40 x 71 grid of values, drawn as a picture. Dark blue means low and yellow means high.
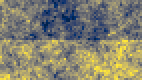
Average level on the scale: 50%. Ninth with the lowest average: top middle. Seam: horizontal, 50% of the way down, the bottom part higher. Grain: blotchy.
